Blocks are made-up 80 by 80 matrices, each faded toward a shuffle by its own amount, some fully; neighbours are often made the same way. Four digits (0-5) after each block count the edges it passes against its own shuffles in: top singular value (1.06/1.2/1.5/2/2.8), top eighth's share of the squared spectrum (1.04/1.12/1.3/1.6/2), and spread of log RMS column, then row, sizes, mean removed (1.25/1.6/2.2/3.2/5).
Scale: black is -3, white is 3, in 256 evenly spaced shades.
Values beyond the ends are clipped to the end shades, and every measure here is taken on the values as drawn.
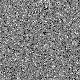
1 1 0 0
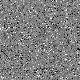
1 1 0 1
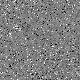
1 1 0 1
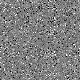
3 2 1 1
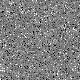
2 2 1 0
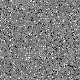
3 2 1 1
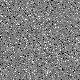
1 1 0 0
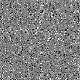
3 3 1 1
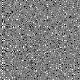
4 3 2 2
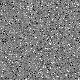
0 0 0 0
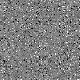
3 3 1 1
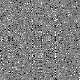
4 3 2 1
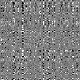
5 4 3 3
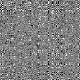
4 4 3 3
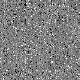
3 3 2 1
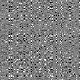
5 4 3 3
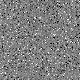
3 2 0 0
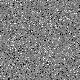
2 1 0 0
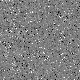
0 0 0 0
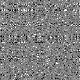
4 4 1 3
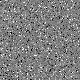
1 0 0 0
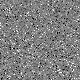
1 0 0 0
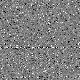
3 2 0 1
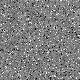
2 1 0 0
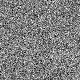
0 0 0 0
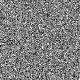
3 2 0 0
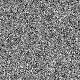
0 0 0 0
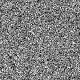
1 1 0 0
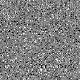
3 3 1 2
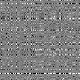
5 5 3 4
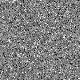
2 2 0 0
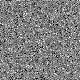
3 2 0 0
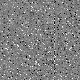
3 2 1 0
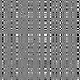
5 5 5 4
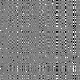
5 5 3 3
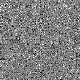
3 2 1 1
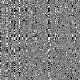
4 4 3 2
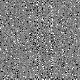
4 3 2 1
